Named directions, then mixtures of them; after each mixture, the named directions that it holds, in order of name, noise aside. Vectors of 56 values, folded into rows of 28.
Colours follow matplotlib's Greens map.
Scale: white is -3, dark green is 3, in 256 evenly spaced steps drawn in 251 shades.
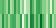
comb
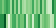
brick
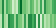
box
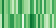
box, comb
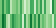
box, brick, comb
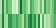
box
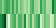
brick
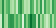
box, comb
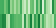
box, brick, comb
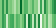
box, brick, comb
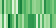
box, brick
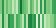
box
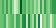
box, brick, comb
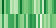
box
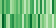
box, brick, comb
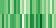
comb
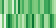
box, brick, comb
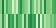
box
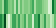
brick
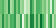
comb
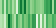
box, brick, comb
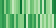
box, brick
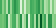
box, comb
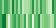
brick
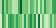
box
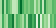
box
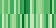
comb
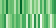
box, brick, comb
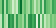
box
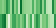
brick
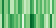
box, comb
